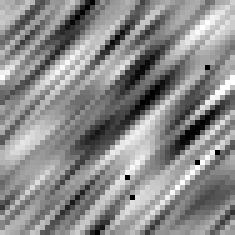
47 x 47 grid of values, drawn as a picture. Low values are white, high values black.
Grain: diagonal, up to the right. Ninth with the highest average: centre. Lone odd cells: 5, each higher than its neighbours. Slope: none. Odd rows or columns: none.
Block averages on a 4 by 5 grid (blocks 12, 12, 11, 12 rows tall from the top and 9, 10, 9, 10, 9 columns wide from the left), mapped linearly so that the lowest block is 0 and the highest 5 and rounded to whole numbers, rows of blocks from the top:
34330
22553
14233
24214
